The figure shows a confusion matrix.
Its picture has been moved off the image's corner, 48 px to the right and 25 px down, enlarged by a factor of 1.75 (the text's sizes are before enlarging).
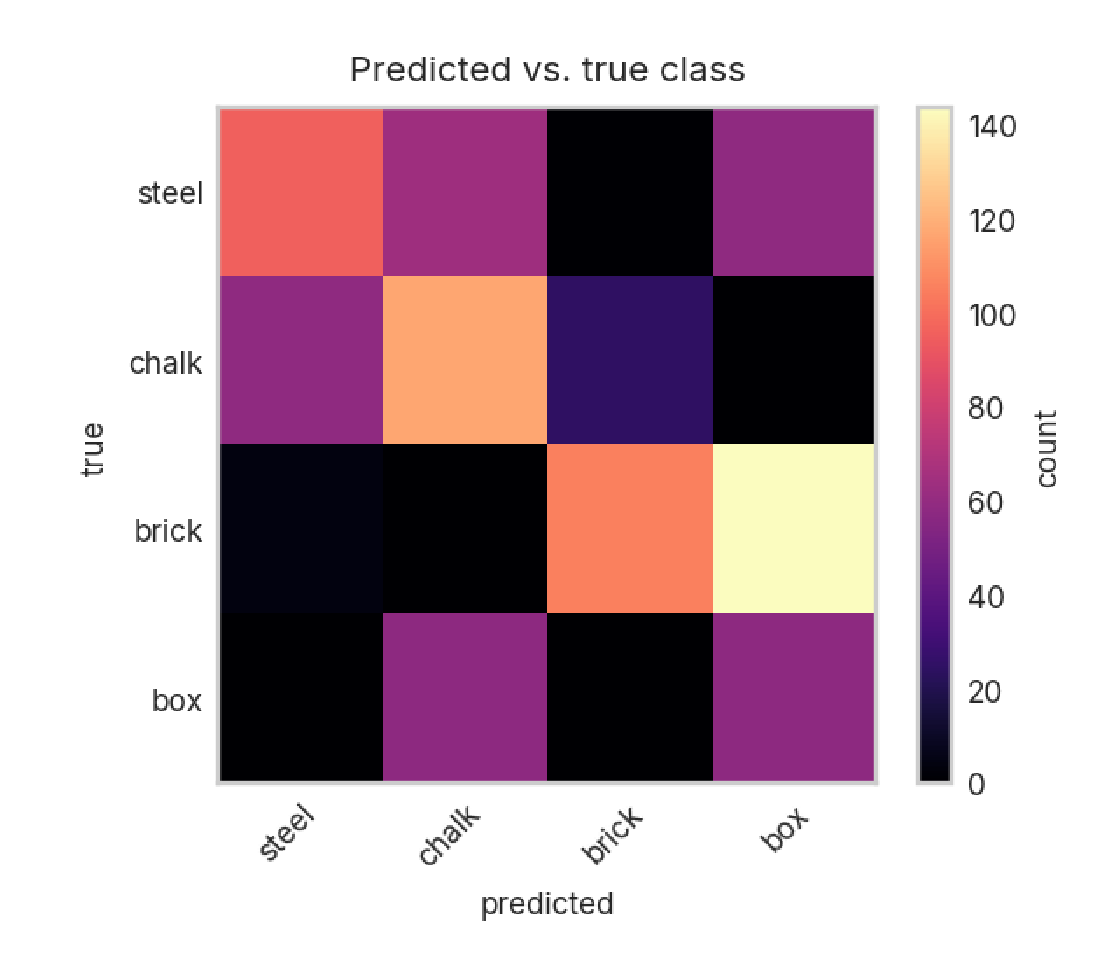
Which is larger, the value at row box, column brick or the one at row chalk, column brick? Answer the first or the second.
the second
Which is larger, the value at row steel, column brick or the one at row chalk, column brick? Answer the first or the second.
the second
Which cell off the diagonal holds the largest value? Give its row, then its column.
brick, box
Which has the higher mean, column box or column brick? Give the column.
box
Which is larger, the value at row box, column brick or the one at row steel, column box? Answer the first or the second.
the second
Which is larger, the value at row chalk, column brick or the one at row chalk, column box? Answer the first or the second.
the first
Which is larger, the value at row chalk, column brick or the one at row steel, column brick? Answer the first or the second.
the first
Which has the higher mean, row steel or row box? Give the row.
steel
